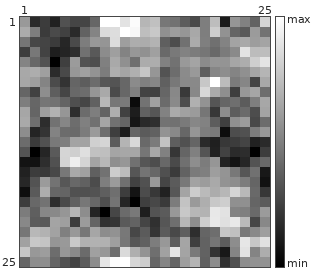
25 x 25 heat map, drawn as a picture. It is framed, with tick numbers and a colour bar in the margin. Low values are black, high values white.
The halves do not mirror each other. There is no overall slope. Overall the values sit about 50% of the way up the scale. The texture is blotchy.
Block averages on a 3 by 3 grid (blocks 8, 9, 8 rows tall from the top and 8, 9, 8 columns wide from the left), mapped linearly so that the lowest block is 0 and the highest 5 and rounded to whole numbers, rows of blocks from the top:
0 5 5 / 2 2 0 / 3 2 5
